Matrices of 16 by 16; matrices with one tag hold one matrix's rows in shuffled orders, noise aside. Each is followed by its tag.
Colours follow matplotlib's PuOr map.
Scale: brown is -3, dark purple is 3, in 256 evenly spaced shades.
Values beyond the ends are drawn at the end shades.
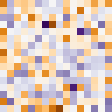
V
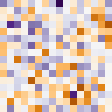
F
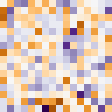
V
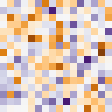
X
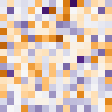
V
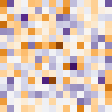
V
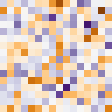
X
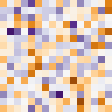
F
